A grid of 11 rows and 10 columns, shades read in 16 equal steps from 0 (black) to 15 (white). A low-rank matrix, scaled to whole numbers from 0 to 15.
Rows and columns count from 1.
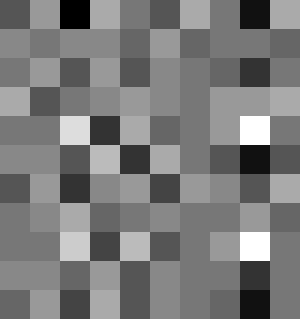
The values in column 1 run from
5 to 10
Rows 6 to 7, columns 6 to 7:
10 7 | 4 9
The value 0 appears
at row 1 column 3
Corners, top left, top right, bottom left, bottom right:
5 10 6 7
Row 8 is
7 8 10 6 7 8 7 7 9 6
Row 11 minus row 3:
-1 0 -1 1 0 0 0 0 -2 0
